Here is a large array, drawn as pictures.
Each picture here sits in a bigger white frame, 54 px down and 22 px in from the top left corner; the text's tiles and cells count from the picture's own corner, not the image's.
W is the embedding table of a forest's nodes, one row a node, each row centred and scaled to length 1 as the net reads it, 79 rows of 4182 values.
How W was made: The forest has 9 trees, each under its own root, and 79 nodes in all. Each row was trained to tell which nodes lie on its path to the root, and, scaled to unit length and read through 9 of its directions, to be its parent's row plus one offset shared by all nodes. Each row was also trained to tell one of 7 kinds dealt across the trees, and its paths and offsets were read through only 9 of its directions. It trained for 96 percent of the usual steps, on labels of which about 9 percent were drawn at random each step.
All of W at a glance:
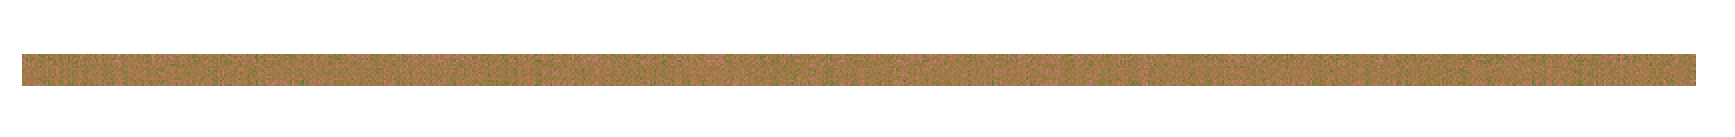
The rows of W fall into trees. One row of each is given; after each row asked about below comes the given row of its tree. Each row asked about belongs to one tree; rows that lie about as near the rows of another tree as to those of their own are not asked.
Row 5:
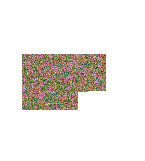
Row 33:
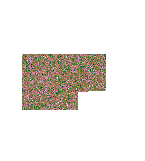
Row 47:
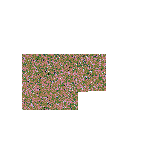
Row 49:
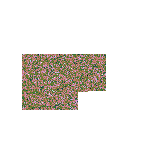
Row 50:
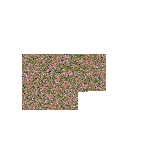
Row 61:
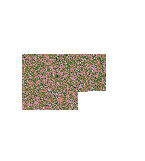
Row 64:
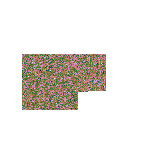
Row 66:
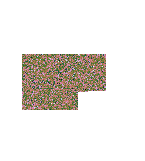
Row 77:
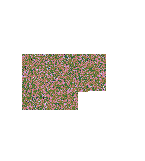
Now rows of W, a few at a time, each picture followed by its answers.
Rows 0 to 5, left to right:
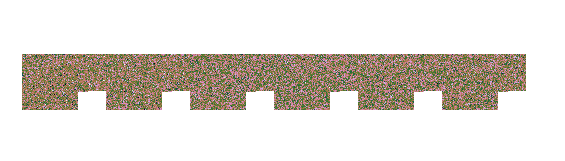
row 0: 66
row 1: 64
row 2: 47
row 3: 64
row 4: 64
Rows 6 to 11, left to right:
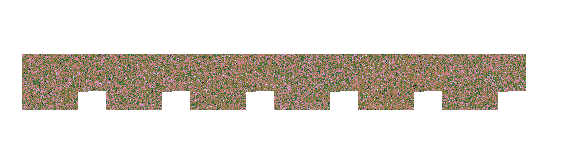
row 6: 33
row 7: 66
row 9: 50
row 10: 66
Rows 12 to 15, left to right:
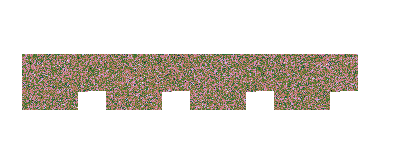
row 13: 61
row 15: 64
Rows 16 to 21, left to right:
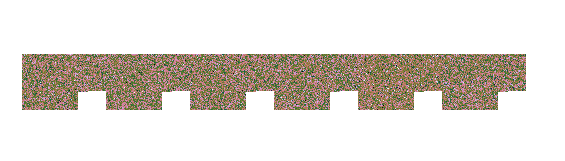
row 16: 64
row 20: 47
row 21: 33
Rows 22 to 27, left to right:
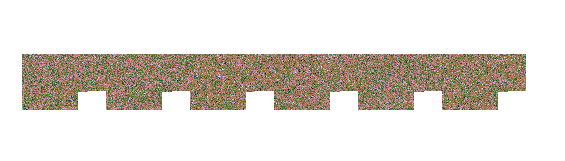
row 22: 64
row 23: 66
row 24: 5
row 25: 49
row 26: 77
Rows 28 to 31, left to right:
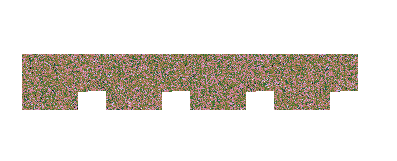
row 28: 47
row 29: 77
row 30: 64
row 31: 33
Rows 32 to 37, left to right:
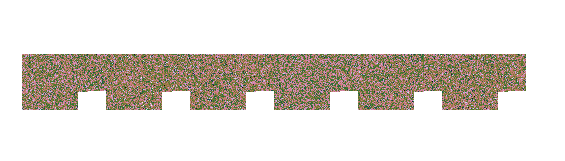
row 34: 5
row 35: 33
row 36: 49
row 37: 77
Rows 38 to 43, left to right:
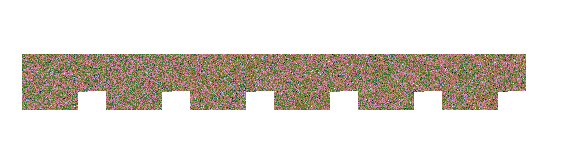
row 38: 50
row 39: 66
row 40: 33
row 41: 66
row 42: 47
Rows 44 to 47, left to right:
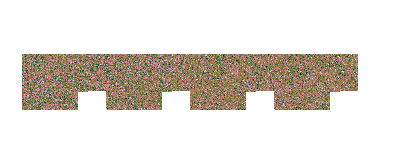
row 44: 33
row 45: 66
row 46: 47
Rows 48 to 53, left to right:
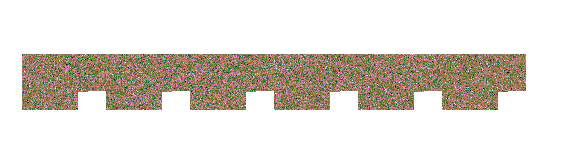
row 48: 77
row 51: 33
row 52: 64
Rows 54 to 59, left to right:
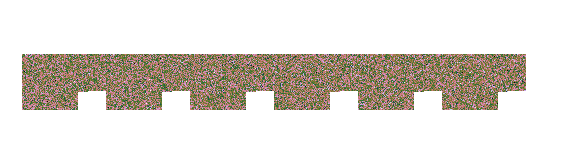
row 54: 50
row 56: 66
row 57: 49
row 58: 61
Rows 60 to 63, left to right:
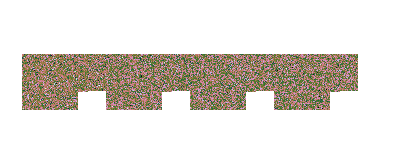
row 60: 33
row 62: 47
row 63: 5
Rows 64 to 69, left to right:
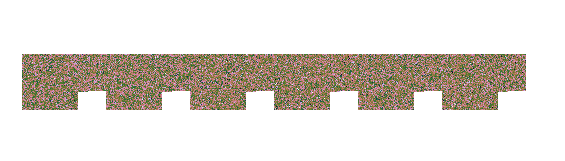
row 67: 64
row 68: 66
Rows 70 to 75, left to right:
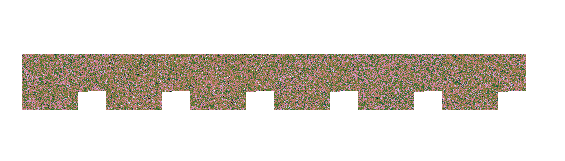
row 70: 47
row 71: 77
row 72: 33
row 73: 47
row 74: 66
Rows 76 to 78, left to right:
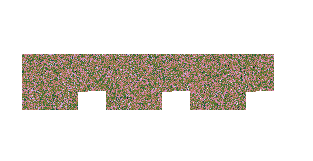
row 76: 47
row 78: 47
